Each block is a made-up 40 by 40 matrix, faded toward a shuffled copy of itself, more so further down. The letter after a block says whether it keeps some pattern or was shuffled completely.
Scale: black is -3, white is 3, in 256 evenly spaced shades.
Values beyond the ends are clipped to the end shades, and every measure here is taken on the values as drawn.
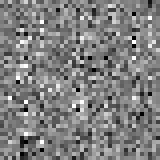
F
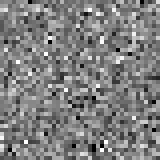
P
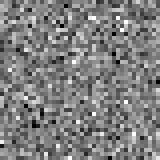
P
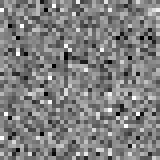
P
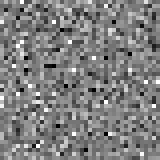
P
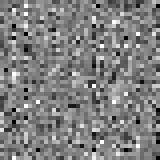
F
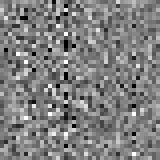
F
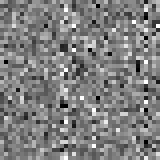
F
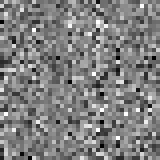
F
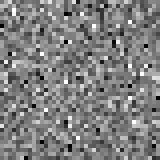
P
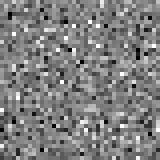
P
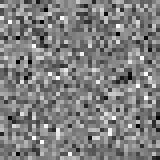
P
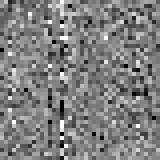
F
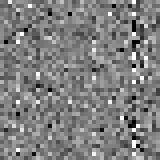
F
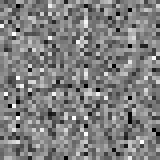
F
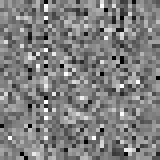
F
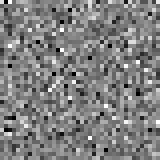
P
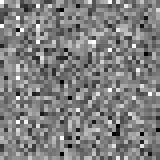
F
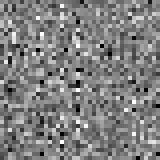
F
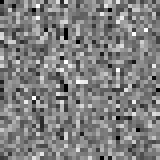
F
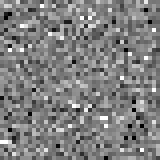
P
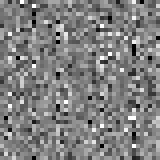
F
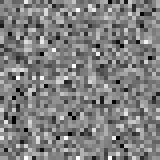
P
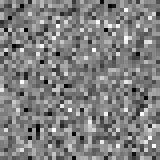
P
